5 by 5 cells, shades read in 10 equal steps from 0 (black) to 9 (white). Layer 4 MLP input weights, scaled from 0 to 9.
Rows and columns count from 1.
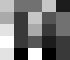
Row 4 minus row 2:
3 0 -4 -2 -2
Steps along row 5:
down up down up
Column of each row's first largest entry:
1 3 1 1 3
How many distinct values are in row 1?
3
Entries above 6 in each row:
2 1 1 1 2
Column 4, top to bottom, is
7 3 2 1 0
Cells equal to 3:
2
